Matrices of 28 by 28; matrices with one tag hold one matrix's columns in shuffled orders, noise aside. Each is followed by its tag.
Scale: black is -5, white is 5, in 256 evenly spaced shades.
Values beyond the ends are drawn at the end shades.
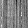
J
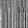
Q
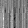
Q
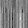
Q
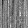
J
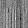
Q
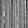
J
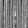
J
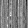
J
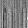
Q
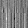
Q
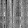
J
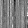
J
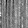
J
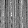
J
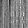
J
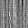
J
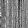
J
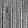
Q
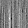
Q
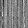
J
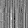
Q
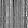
J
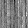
J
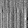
Q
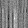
Q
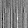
Q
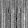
Q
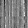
J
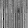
Q
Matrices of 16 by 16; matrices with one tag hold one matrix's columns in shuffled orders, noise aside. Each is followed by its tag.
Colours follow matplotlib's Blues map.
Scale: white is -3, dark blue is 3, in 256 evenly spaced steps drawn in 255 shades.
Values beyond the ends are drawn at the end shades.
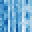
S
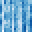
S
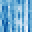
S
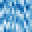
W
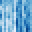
S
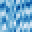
W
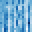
S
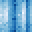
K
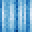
K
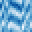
W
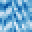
W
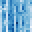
S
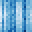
K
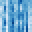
S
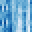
S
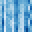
S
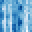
S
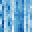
S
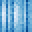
K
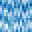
W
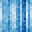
K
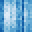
K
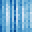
K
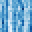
S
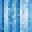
K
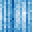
K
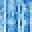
S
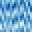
W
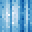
K
